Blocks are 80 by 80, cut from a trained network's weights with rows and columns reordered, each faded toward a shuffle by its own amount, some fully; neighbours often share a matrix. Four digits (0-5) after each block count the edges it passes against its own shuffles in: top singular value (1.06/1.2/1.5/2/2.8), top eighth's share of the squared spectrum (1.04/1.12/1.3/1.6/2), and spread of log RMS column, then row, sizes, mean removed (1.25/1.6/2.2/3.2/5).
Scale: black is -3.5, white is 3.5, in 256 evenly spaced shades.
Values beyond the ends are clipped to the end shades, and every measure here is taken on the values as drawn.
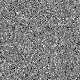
2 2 0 1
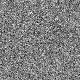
0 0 0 0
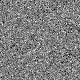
0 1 0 0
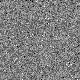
1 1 0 0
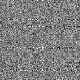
3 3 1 2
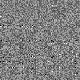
3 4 1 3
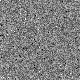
0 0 0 0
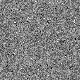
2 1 0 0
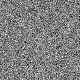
1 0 0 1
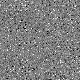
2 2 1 1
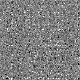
3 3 2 1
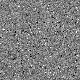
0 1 0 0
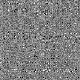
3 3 2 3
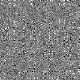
3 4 3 2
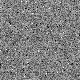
0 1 0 0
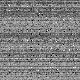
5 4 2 2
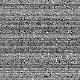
4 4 2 1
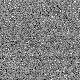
1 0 0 0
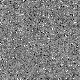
2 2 0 1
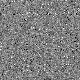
1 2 0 1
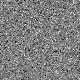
2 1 0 0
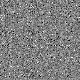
2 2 1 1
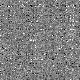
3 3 1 2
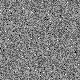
0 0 0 0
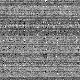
4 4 2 2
